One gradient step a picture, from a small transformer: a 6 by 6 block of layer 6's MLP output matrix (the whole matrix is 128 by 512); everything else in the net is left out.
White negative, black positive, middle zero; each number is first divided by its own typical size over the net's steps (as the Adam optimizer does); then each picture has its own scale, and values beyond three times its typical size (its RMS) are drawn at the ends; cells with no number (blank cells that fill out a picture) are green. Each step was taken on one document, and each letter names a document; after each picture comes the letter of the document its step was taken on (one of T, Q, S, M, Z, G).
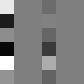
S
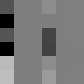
S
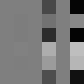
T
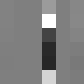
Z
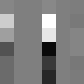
Z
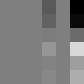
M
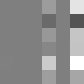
M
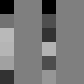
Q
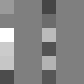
S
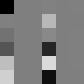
S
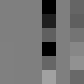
Z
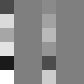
Q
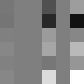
M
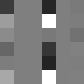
Z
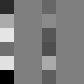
S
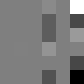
T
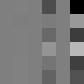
T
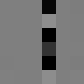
Z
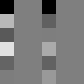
Q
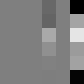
M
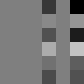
T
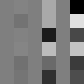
T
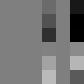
M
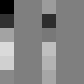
Q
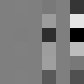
T
